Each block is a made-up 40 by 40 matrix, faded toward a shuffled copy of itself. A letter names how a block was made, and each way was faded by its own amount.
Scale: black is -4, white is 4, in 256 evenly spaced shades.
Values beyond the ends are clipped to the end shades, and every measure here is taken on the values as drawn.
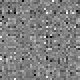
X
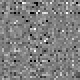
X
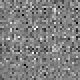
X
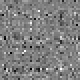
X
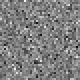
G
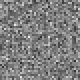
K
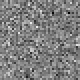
K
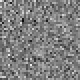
K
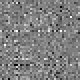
X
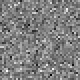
G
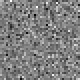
G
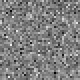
G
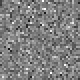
G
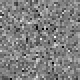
G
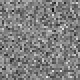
K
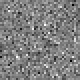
G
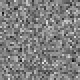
K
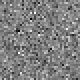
G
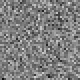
K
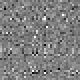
X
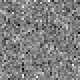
G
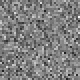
K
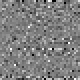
X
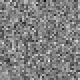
K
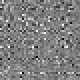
X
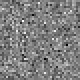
G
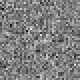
K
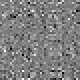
X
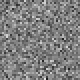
K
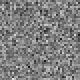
K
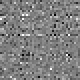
X
